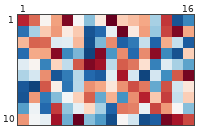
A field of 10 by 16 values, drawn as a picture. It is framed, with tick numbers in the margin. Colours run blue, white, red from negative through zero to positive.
Fine speckle covers the field. The ninth with the lowest average is the middle left. The values spread evenly over their range. The halves do not mirror each other. No overall slope runs across the table.
